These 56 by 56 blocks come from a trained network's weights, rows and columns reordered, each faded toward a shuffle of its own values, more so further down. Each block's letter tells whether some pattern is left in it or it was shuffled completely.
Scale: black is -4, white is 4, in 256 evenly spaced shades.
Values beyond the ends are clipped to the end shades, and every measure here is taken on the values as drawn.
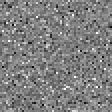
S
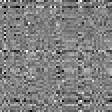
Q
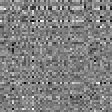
Q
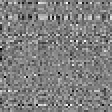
Q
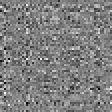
Q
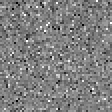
S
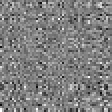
Q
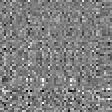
Q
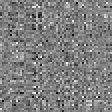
Q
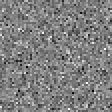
S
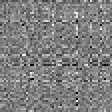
Q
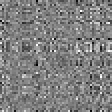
Q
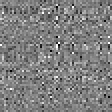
Q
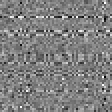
Q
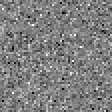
S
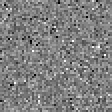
S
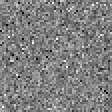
S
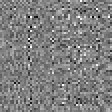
Q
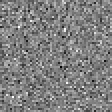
S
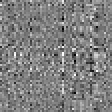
Q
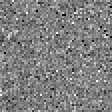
S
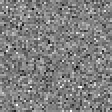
S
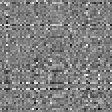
Q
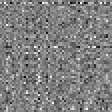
Q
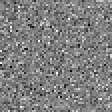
S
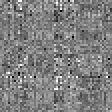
Q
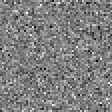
S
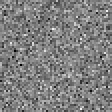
S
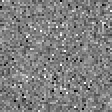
S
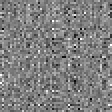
Q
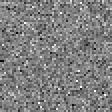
S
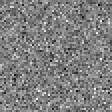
S
